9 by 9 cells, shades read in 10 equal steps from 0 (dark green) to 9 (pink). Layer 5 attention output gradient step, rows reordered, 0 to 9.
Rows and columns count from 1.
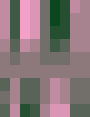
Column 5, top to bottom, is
4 4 4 4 4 5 5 5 6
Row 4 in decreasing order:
7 6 6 6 6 4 3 3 2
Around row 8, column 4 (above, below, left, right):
3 2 3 5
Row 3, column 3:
9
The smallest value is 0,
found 2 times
